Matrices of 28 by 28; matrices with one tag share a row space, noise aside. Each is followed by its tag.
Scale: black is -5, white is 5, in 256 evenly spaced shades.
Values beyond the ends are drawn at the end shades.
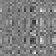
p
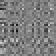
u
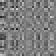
u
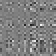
p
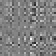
p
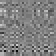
u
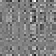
p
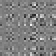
p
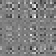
p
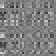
u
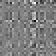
p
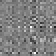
p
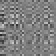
u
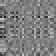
u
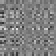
u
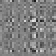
p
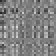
u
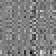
p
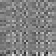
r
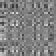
u
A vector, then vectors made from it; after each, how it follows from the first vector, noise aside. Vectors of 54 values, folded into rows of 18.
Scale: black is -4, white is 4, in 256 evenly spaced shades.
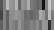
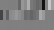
partly zeroed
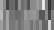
negated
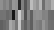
wrapped around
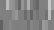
partly zeroed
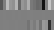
partly zeroed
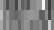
negated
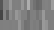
partly zeroed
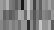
wrapped around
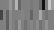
partly zeroed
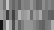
wrapped around
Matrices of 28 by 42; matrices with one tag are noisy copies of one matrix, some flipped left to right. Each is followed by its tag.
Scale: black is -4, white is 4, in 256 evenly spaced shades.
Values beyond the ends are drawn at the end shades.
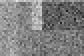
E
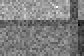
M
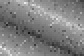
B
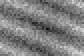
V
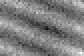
V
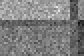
M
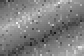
B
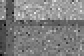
M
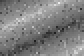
B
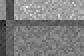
M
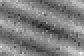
V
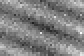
V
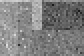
E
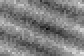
V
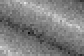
B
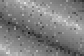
B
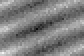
V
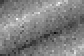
B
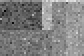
E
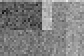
E
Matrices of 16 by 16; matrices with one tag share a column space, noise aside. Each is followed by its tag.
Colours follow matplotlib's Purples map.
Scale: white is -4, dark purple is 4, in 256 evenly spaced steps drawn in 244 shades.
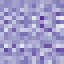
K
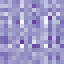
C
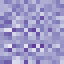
K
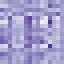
C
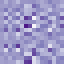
K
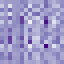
C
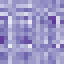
C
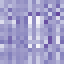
C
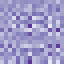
K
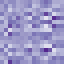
K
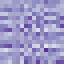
K
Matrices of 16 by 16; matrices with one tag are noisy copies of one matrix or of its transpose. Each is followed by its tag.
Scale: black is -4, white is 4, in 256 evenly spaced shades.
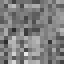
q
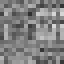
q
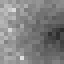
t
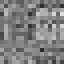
q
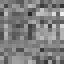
q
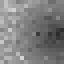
t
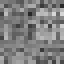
q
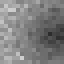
t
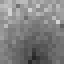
t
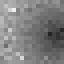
t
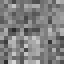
q
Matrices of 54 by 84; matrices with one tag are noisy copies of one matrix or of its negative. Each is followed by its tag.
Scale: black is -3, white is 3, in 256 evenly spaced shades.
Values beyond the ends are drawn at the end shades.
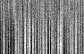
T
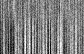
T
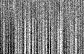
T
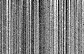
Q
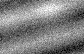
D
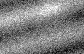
D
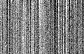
Q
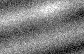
D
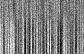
T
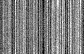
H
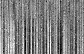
T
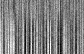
T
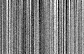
Q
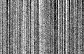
Q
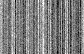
H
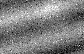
D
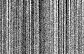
Q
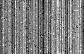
H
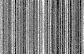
H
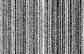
H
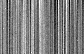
Q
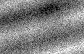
D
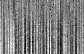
T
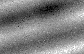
D
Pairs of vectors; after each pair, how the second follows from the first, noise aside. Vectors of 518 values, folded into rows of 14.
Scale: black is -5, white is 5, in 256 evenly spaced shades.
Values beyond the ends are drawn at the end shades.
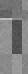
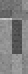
copied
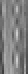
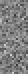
shuffled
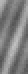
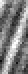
scaled up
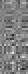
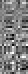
scaled up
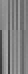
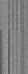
shrunk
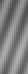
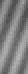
copied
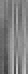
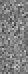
shuffled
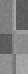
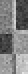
scaled up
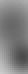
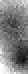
scaled up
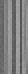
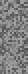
shuffled
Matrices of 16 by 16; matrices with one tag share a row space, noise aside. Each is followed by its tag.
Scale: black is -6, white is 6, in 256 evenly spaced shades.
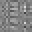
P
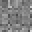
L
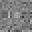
L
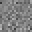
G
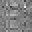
P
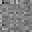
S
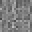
G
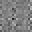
G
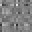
S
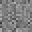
G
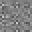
S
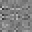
S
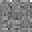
L
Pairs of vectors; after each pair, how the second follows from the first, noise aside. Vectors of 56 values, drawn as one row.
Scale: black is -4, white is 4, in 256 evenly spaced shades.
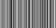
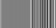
partly zeroed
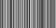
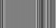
partly zeroed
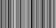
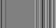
partly zeroed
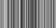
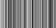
shuffled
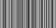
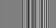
partly zeroed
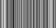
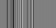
partly zeroed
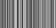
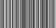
shuffled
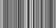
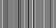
partly zeroed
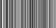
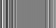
partly zeroed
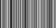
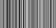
shuffled
